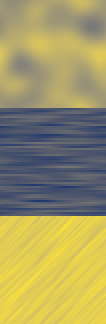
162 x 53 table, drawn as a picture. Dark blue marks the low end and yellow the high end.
It is made of 3 by 1 panels. Panel 1,1: high, smooth. Panel 2,1: low, streaked across. Panel 3,1: very high, slanting up to the right, faint in contrast.
